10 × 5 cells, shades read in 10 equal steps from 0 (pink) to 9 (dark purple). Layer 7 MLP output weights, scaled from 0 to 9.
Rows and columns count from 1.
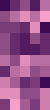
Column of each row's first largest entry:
1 1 5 3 3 2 1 5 3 1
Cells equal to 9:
3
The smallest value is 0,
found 2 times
